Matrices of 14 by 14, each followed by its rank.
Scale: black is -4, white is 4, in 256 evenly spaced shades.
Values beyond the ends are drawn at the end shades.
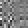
two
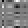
one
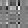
one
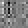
two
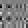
two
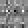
three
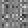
two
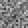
full rank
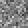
full rank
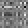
two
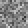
full rank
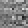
three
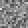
full rank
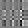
one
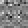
three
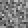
full rank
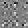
three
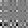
one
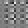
one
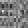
three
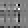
two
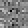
three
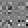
two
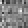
three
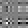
one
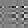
one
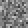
full rank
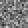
full rank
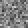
full rank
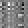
two
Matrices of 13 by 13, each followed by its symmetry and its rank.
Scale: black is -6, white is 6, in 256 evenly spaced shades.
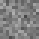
neither, full rank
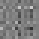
neither, rank two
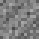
symmetric, full rank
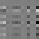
neither, rank one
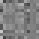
neither, rank two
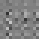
neither, rank two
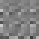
neither, rank two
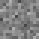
symmetric, full rank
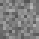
neither, full rank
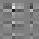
neither, rank one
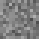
neither, full rank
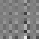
neither, rank one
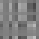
neither, rank one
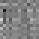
neither, rank two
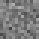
neither, full rank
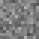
neither, full rank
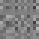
neither, rank two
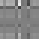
neither, rank one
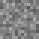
neither, full rank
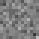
symmetric, full rank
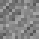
symmetric, full rank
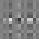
neither, rank one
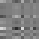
neither, rank one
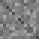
symmetric, full rank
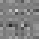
neither, rank two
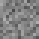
neither, full rank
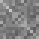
symmetric, full rank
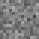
neither, full rank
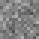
symmetric, full rank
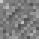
symmetric, full rank
